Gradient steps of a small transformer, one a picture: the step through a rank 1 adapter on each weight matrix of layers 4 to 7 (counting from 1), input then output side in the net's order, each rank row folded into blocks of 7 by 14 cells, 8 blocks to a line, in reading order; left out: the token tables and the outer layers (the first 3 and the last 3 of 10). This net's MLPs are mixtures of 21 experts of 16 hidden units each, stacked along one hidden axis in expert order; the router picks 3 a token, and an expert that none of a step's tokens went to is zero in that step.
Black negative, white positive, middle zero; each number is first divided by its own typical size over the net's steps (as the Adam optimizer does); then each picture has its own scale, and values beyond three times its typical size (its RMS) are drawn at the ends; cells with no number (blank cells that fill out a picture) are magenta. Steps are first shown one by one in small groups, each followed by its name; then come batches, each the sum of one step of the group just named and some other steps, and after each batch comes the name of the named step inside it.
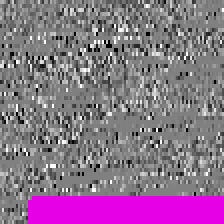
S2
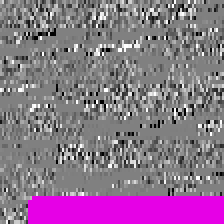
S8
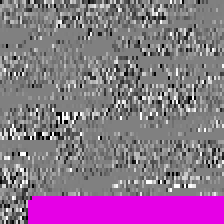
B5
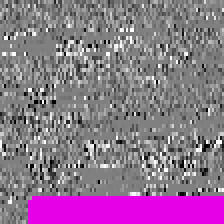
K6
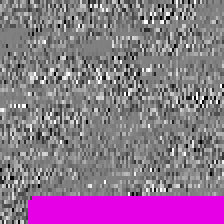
B5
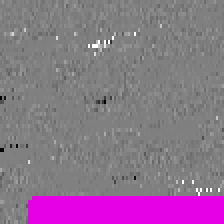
S8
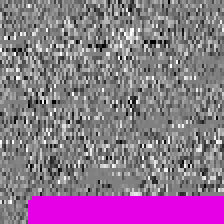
K6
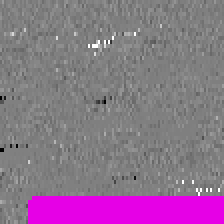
S8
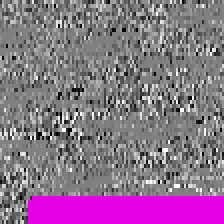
B5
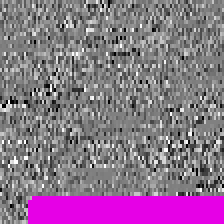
K6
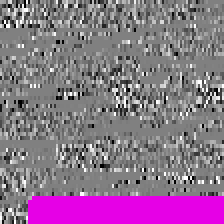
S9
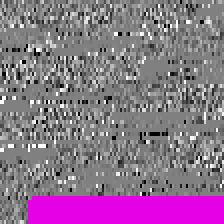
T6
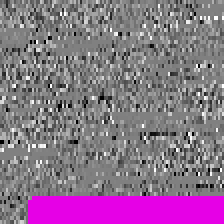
T6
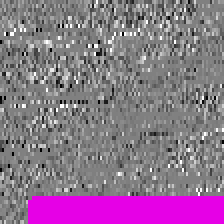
T6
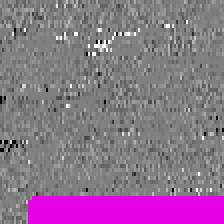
S9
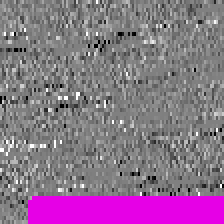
T6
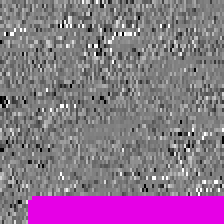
S9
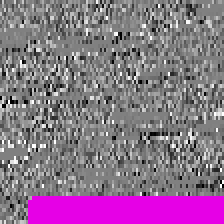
T6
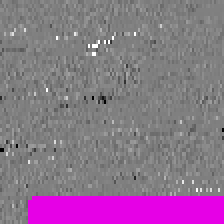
T6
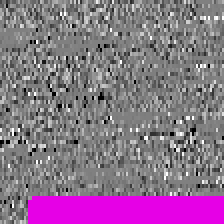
T6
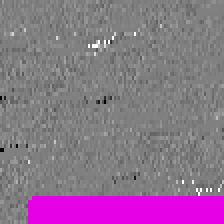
T6
